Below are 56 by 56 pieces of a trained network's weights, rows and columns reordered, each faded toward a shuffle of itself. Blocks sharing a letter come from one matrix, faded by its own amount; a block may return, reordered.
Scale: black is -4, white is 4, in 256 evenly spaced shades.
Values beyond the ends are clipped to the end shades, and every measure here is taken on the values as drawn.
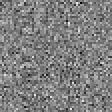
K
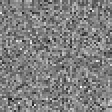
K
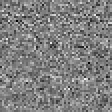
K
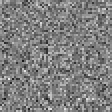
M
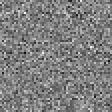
K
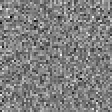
M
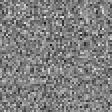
M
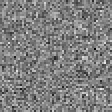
M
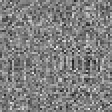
M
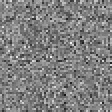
K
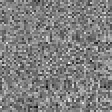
M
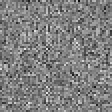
M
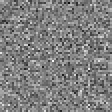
K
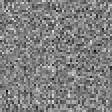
M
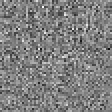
K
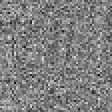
M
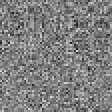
M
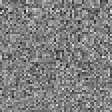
M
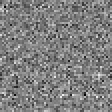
K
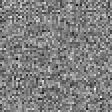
M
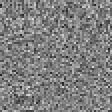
M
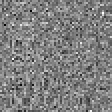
M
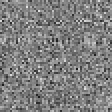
K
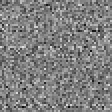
K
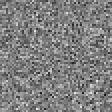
M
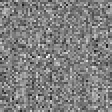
M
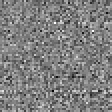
K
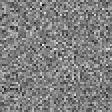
M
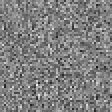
M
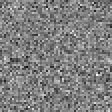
K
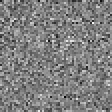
K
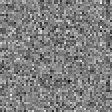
M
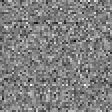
K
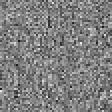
M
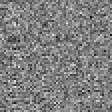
M
